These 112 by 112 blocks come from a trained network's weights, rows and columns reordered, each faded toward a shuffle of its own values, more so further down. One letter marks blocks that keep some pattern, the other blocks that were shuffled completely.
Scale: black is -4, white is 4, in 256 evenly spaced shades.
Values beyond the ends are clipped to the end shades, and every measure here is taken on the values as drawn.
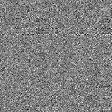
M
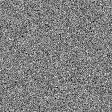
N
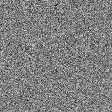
M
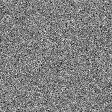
N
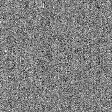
M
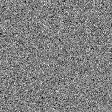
M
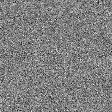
M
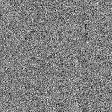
M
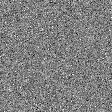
N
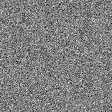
N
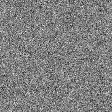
M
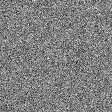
N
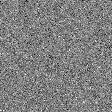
N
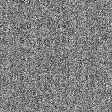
M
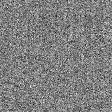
M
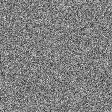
N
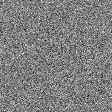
M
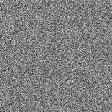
M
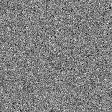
N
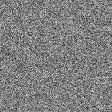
M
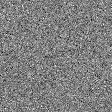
N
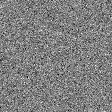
N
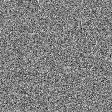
N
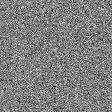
M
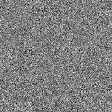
M
